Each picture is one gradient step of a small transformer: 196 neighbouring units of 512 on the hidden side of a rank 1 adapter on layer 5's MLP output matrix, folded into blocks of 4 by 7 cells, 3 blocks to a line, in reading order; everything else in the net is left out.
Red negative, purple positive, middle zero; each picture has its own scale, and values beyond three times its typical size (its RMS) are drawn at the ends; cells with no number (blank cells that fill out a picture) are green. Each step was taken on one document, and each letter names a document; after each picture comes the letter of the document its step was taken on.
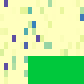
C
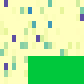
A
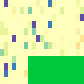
A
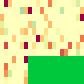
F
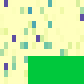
A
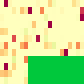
F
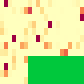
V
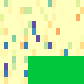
C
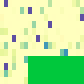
F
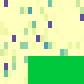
A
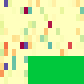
V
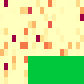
A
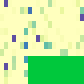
C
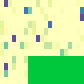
V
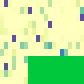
F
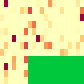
C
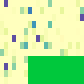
A
